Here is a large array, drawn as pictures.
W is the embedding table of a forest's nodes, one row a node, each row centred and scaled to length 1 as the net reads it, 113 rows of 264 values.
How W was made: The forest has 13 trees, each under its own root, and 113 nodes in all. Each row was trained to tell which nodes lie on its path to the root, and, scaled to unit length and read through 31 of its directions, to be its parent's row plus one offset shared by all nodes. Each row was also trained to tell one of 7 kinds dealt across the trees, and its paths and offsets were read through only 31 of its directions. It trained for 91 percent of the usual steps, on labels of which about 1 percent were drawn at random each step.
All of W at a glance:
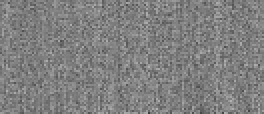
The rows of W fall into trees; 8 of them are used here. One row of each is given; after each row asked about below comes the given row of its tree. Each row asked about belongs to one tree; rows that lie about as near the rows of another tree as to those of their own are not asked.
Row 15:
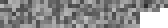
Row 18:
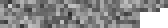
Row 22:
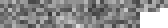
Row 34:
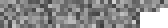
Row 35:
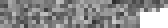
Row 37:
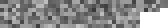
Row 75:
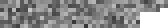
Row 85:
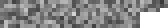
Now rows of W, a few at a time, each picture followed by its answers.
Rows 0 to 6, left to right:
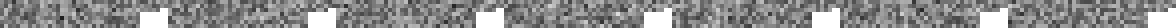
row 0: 75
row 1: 85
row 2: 75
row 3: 22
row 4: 15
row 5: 75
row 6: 15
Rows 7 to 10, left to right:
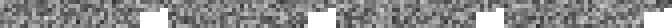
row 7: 34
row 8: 35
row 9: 15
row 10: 85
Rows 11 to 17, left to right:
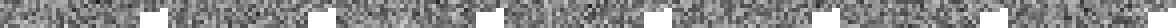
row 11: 37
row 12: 34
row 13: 37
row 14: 22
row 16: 34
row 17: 75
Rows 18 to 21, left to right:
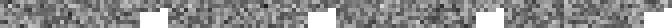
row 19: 85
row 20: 22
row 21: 75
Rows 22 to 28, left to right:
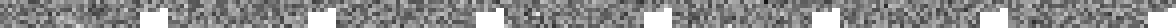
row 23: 37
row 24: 15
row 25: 22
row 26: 35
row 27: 34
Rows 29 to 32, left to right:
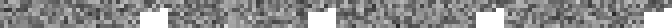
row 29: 34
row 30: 35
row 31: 85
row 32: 18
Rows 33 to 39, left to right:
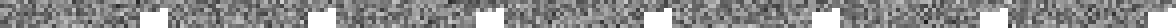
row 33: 75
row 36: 85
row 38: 22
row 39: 34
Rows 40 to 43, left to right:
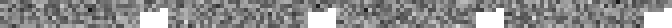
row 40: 37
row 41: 37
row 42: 18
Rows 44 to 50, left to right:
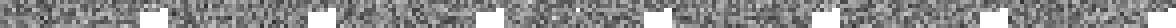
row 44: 35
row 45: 35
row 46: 75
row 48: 22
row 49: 15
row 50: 85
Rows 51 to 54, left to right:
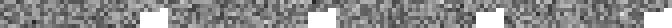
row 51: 34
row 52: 18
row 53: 18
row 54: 37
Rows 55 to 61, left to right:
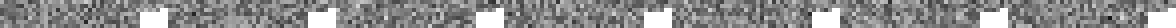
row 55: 22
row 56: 75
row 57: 18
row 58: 35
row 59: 34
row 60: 37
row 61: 35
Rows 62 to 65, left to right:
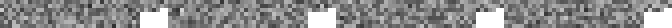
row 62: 34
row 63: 35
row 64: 34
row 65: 34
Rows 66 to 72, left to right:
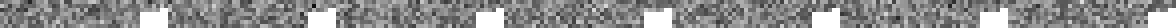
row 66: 22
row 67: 15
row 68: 15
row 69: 15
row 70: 18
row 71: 35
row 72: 18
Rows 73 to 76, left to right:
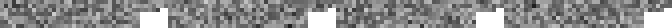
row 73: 75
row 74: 37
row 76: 37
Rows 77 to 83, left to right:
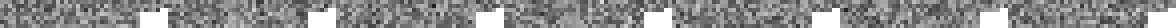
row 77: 35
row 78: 35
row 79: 75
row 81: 85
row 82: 22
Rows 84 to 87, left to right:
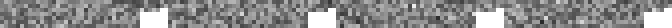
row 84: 35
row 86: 35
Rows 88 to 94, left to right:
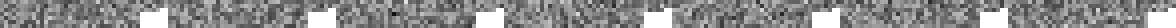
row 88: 34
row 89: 37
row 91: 37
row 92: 18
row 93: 37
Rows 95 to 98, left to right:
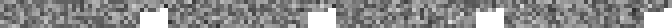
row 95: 34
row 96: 22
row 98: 37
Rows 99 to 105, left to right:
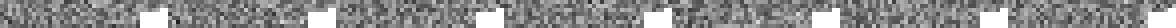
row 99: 34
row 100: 34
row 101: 34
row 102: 75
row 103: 35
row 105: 37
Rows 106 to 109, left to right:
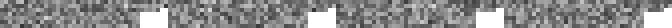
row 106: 22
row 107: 37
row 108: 35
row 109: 37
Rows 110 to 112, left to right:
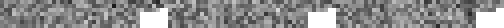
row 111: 15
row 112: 35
